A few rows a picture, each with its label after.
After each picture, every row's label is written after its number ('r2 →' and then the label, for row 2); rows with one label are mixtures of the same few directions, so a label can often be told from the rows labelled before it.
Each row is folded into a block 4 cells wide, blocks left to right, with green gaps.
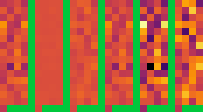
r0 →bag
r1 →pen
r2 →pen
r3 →bag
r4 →bag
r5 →pen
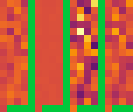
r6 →pen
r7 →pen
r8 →pen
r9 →pen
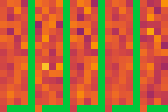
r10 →pen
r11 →bag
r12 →pen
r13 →pen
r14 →pen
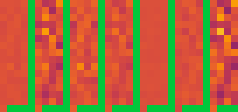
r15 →bag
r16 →pen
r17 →bag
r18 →pen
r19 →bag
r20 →pen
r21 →pen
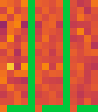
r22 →bag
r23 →bag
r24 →pen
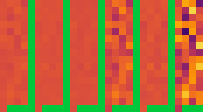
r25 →pen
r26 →bag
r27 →bag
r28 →pen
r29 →bag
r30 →pen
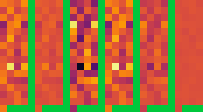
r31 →bag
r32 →bag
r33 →bag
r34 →bag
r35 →bag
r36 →pen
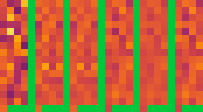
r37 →pen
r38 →bag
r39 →bag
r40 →pen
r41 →pen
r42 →pen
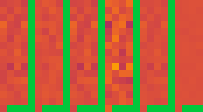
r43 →bag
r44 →pen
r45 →bag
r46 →bag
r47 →bag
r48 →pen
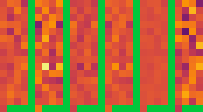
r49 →pen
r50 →bag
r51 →bag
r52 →bag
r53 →pen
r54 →pen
